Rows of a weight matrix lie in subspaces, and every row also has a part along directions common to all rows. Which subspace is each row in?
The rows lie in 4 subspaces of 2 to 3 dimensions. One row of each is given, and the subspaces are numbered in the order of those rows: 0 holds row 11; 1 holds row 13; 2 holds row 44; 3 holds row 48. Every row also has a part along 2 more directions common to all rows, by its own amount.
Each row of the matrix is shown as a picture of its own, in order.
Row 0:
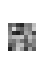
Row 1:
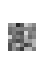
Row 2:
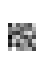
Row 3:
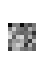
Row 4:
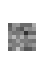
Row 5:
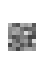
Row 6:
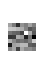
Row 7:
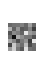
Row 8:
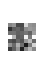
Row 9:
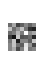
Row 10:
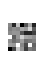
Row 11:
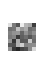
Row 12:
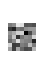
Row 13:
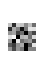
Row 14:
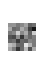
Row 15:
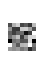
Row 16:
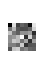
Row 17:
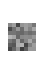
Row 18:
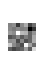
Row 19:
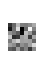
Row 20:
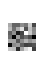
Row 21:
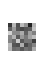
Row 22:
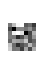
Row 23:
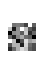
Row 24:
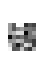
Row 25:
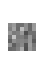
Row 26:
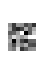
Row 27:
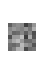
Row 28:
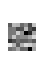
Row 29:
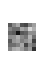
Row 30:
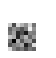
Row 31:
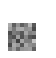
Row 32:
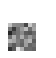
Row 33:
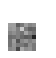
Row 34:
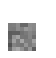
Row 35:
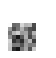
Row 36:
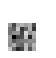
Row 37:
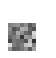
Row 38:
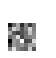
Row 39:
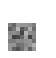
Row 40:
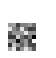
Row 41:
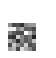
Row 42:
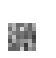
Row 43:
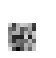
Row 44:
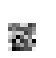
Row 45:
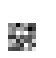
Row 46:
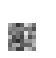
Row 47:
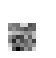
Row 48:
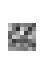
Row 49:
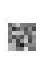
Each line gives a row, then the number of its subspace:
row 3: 2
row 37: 1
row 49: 0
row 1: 0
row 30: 1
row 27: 0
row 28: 1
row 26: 3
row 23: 2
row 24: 0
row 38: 2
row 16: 2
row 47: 2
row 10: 2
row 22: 0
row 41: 0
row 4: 1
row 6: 0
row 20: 1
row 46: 0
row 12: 0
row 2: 2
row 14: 1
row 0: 0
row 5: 1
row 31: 2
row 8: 0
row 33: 3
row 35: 2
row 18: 1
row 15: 1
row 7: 3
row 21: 2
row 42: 3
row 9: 1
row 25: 3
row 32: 2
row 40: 3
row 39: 3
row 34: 2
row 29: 1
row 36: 3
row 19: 3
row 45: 1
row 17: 0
